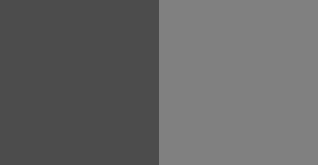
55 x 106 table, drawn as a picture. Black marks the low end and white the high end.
The table splits into one row of 2 panels. Panel 1,1: low, flat. Panel 1,2: middling, flat.
